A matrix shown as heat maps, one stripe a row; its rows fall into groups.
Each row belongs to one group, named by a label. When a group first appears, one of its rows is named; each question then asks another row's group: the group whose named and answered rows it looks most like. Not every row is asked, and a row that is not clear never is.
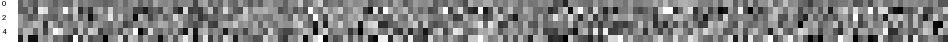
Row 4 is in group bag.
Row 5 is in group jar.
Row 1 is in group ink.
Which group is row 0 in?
jar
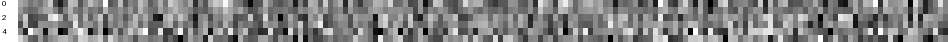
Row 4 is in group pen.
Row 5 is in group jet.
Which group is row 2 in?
jar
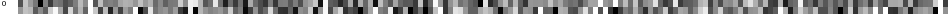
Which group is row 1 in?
bag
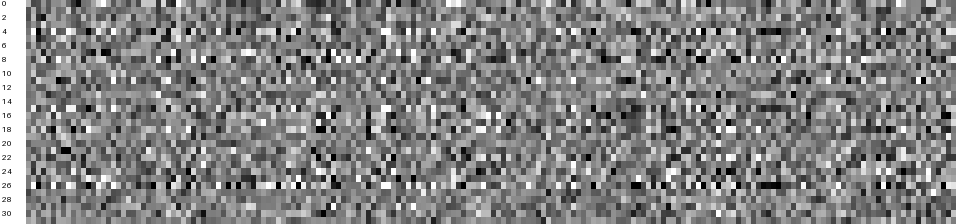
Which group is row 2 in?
jar
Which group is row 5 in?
jar
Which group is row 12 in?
ink
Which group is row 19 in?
bag
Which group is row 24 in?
ink
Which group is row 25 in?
jet
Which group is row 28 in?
jar
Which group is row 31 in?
bag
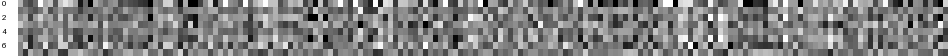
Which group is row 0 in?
ink
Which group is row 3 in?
bag
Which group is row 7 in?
pen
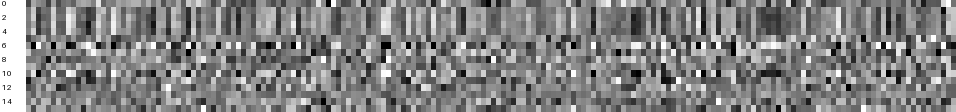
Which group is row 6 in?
pen
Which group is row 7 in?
jet
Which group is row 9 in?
bag
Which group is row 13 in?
pen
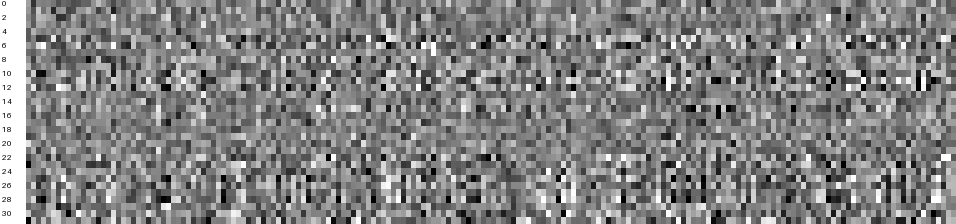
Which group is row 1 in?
pen
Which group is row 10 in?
jar
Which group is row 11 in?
bag
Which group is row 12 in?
jar
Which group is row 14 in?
bag
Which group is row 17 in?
jar
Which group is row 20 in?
jet
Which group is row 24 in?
bag
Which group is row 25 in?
jar
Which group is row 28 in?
jar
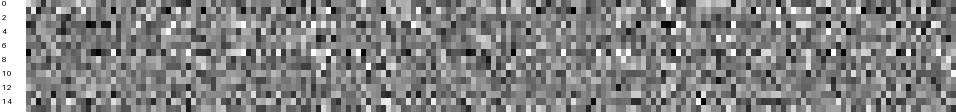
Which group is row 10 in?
ink
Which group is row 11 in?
bag
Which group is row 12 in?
jet
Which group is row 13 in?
pen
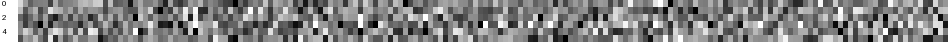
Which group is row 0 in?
jet
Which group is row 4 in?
bag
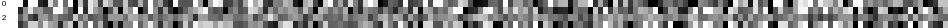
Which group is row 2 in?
jar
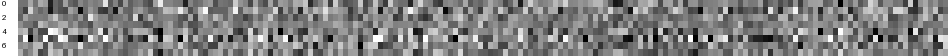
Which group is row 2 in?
bag
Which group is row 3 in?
ink
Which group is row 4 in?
jar
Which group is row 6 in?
ink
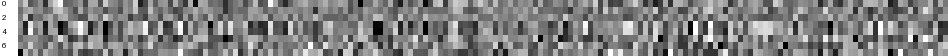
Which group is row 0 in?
bag
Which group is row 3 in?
pen
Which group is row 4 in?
pen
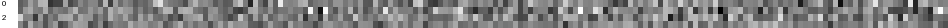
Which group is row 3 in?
pen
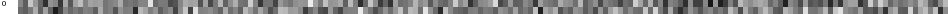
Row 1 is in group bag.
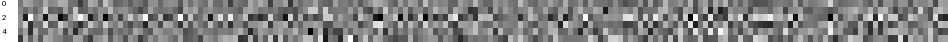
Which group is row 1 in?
ink
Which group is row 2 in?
pen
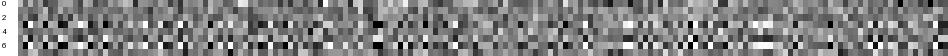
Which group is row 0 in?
jet
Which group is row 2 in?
jar
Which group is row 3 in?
pen
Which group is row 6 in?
pen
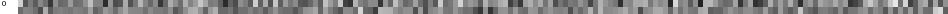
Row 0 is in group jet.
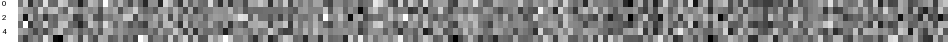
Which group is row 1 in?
bag
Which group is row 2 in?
jet
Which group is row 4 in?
bag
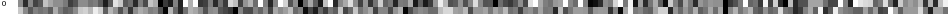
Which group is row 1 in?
jet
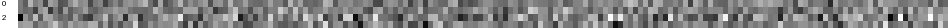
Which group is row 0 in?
pen
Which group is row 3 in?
bag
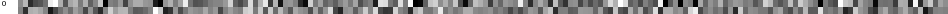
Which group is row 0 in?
jar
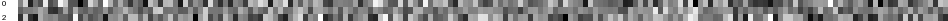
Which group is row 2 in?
jar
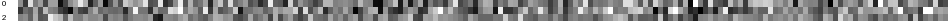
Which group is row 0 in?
pen
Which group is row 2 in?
jar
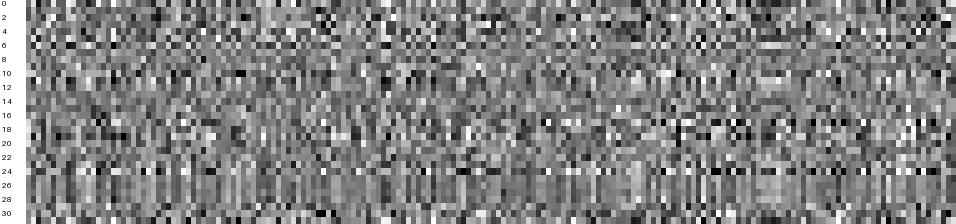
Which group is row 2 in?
ink
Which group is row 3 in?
ink
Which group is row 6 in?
pen
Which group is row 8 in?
bag
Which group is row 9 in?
jet
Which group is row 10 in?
jet
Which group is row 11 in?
pen
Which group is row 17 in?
bag
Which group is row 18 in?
jet
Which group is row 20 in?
jet
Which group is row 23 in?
pen
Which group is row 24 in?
bag
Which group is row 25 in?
pen
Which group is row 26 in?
pen
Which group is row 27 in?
pen
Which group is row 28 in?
pen
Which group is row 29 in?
jar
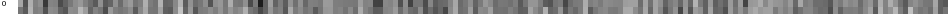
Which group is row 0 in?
pen
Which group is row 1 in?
pen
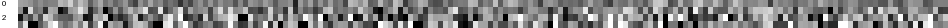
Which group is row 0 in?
jet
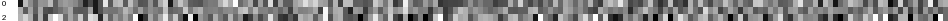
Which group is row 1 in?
jet
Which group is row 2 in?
bag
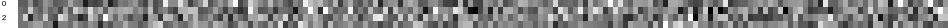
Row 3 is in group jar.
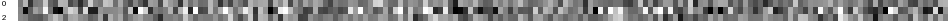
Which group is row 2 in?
jar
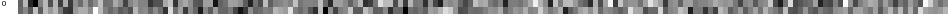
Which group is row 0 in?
jar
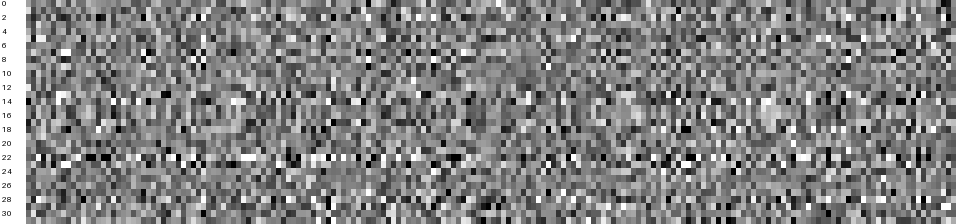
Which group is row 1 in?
jet
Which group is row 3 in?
pen
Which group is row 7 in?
bag
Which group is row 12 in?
jet
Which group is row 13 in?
jar
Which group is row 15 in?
pen
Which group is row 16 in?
pen
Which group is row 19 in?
jet
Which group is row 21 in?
jar
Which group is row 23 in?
bag
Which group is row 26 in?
pen
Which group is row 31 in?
ink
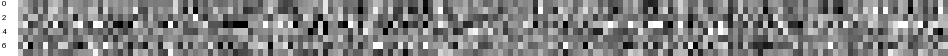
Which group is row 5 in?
jet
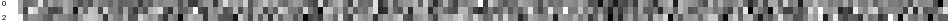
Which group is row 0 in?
ink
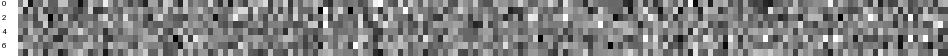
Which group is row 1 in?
jet
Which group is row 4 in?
pen
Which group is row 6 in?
jet
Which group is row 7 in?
pen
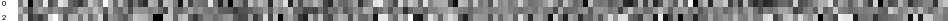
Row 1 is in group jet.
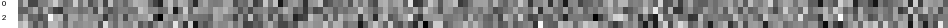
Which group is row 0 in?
jar
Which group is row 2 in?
jar
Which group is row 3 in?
bag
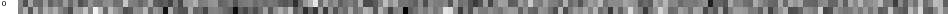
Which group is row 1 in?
jet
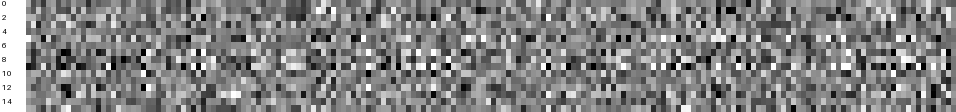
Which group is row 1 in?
ink
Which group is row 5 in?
jet
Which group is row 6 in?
ink
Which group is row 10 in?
bag
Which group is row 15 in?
bag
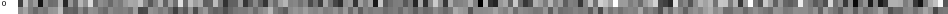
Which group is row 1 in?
bag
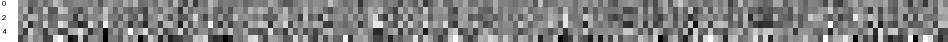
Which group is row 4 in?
pen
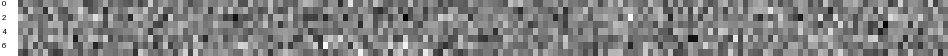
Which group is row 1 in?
pen
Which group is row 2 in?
jet
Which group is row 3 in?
jar
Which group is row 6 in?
jet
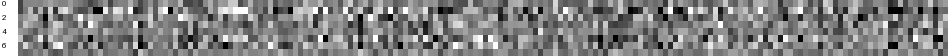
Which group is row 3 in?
bag
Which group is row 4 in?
bag
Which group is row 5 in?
ink
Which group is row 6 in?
bag
